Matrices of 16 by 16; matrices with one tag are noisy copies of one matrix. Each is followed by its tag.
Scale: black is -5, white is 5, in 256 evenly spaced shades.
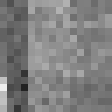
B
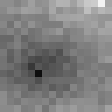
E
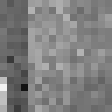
B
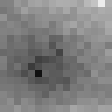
E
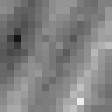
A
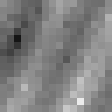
A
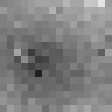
E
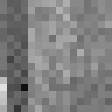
B
